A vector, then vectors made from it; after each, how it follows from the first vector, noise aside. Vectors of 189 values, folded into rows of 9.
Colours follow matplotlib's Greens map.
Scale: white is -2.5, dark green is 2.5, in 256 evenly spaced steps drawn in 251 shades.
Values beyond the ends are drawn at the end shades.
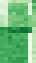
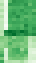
reversed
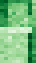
negated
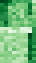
negated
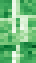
wrapped around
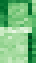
negated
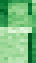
negated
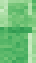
shrunk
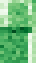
copied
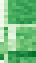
wrapped around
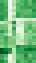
wrapped around
